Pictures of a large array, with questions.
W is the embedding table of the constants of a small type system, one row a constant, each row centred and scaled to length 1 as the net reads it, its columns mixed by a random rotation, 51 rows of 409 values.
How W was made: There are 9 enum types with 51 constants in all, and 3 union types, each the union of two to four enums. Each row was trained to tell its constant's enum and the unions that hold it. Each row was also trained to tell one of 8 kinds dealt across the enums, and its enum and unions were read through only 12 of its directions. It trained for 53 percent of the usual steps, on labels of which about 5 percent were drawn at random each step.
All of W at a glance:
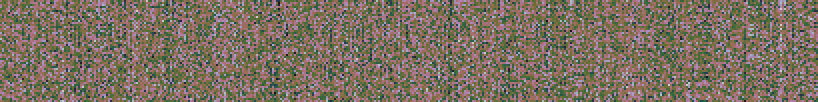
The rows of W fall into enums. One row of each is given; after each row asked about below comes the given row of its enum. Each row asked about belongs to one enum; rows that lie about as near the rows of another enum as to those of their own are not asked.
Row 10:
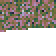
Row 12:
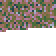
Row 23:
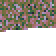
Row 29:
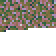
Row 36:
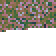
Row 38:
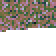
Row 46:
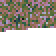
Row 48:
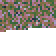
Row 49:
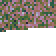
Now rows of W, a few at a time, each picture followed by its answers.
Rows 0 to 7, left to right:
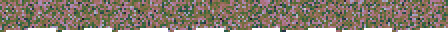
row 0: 36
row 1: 29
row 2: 10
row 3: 38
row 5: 29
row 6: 12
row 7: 10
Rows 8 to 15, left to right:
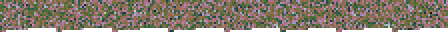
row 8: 23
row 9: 36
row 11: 29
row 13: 29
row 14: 12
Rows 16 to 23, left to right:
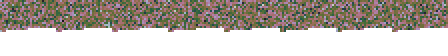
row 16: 38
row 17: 12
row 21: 23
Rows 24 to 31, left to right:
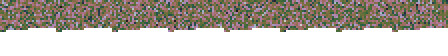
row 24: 29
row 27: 12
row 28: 48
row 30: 46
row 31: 10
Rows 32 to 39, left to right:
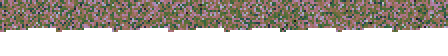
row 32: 23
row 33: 49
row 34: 36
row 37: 49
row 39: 36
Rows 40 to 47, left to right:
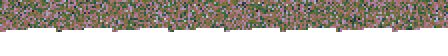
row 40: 12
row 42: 23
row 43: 36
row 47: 23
